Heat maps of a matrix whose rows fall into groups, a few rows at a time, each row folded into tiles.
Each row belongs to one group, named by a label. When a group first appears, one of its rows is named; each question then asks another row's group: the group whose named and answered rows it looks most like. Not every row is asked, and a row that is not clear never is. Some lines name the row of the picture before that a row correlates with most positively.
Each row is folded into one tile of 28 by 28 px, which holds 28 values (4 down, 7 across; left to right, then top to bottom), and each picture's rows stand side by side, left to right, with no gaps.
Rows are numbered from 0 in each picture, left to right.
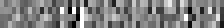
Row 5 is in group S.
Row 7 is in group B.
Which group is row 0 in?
S
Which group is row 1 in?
S
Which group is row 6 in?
S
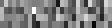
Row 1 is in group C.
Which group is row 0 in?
S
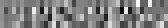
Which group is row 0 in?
B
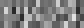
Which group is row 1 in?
C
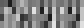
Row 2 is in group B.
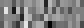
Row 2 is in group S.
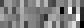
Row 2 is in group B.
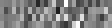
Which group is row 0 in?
B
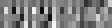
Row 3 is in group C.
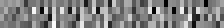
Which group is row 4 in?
S
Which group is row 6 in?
B
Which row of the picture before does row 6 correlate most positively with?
2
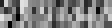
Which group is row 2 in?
C
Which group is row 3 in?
C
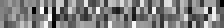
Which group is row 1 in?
B
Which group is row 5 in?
S
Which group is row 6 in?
S
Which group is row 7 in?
S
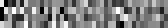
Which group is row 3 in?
S
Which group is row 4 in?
C
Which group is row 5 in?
S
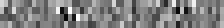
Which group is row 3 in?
C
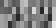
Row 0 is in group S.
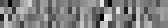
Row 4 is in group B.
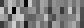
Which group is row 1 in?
S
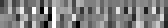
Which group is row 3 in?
B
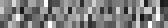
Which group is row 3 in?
C
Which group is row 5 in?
S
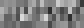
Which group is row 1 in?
S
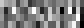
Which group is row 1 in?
C
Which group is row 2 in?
B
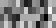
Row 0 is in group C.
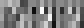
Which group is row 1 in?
B
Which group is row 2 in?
B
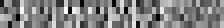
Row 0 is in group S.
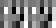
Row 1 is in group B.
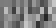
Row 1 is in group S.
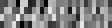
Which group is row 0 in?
C
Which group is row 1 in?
C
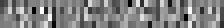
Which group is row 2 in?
B
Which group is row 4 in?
C
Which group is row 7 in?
B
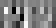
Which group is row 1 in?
B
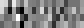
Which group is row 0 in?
S
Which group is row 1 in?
B
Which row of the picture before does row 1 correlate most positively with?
1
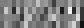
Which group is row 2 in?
B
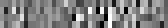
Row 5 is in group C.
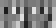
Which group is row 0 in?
B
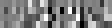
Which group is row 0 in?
B
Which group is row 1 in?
S
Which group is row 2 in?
B
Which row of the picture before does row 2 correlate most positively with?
0
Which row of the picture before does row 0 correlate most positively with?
0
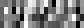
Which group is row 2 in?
S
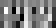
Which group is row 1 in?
B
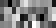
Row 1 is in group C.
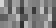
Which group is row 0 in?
S
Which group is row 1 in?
B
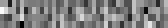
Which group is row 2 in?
C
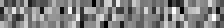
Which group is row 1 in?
C
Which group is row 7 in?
S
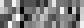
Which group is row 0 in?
S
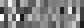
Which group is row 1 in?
C
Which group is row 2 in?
B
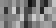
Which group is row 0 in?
B
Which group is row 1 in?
C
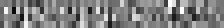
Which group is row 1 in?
C
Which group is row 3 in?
B
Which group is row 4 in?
C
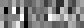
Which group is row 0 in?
B
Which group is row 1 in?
C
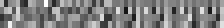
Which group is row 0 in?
S
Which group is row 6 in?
B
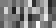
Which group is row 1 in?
S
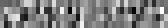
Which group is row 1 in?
S
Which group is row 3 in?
S
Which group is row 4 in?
S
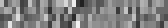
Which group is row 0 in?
S
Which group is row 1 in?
S
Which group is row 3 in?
C
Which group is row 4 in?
B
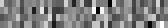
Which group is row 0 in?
S
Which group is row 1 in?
B
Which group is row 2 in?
C
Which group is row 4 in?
S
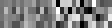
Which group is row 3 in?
C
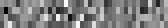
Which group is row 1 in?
S
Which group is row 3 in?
S
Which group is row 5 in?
C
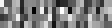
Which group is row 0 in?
S
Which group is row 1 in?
B
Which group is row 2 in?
C
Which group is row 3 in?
C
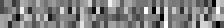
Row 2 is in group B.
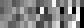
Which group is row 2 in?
B
